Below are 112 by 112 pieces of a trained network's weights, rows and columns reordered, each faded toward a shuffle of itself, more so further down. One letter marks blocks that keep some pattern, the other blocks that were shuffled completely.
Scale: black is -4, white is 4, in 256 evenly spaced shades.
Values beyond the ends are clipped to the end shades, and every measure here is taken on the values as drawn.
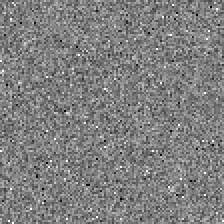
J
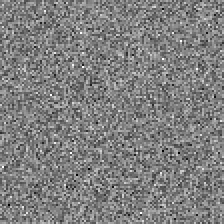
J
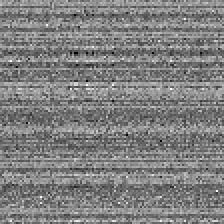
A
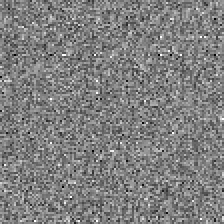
A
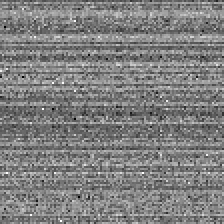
A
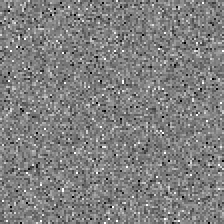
J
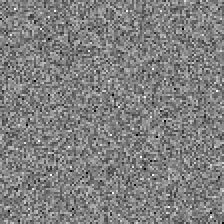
J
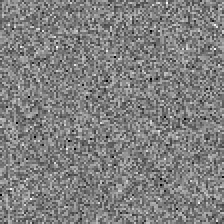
J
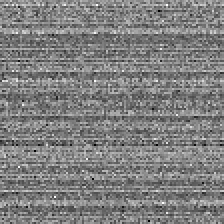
A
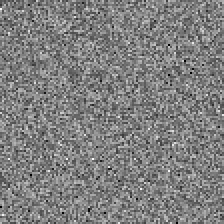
J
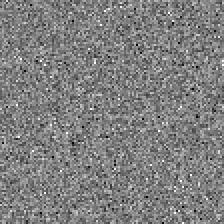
J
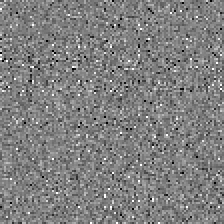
A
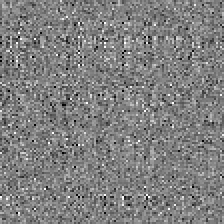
A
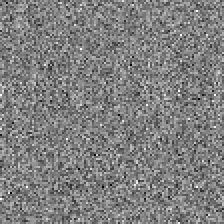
A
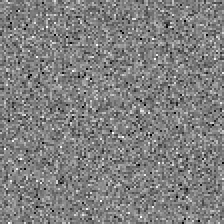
J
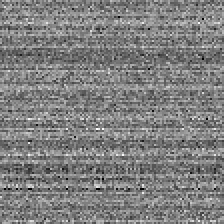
A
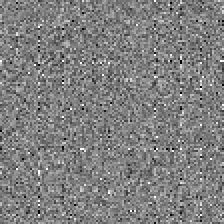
A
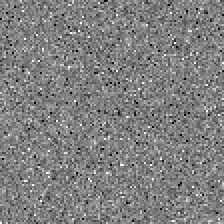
J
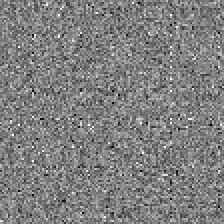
A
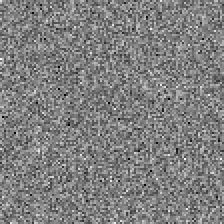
J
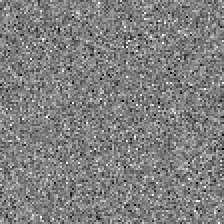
J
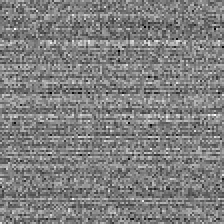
A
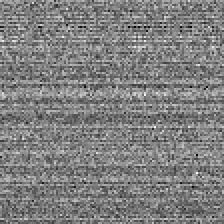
A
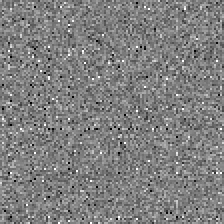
A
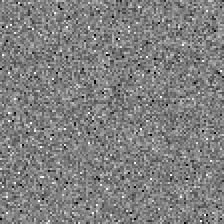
J
